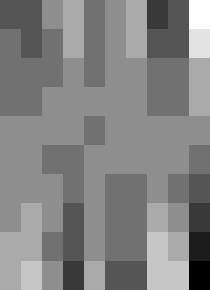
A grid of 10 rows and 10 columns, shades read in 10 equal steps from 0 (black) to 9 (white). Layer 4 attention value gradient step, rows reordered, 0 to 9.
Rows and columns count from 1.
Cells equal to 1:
1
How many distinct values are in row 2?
5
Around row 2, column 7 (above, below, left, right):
6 5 5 3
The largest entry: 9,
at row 1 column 10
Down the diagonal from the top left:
3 3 4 5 4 5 4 6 6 0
